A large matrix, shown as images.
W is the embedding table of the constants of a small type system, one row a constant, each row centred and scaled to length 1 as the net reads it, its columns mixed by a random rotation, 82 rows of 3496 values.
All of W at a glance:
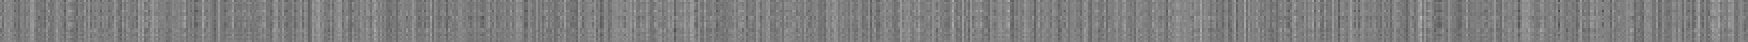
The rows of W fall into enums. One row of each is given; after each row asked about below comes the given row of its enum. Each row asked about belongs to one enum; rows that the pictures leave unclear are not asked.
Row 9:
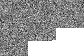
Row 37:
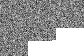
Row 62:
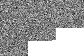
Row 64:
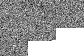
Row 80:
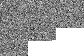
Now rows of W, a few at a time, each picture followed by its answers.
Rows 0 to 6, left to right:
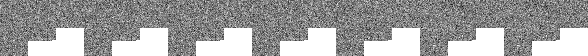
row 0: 37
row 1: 9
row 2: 37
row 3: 37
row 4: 80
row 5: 64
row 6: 64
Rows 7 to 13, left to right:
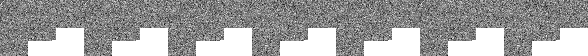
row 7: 80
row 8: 80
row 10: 64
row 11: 9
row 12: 80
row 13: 64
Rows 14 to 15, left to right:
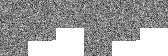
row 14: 9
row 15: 37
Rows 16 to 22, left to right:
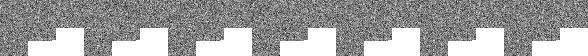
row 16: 37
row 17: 64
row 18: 9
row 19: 80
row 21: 37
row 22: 37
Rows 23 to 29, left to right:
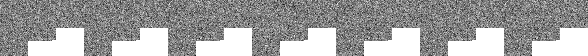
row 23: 37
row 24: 37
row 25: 80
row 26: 64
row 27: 80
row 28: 37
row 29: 80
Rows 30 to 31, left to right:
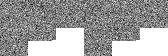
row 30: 64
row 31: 80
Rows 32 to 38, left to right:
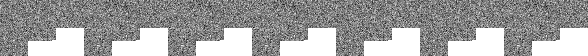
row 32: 37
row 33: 64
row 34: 64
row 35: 64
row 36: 37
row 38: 64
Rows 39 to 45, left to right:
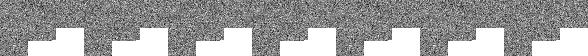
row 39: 64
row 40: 80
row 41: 9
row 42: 9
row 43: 64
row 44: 64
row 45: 37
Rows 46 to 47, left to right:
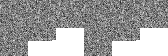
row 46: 37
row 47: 37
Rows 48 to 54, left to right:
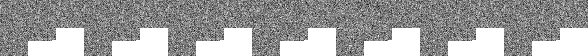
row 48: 37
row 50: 37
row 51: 9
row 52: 64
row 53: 37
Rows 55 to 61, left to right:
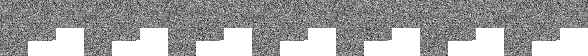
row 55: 9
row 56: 9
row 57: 80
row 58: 9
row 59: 80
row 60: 62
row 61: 9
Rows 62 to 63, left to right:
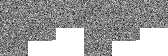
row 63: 80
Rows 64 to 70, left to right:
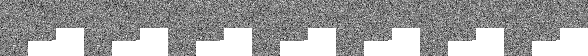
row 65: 64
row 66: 80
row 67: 80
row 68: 9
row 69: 37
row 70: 9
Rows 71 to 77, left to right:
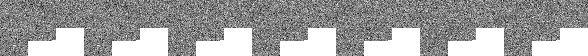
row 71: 64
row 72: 64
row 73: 37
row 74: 80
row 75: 80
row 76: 62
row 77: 9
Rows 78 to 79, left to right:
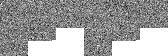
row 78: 80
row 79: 64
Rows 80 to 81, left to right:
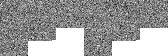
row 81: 64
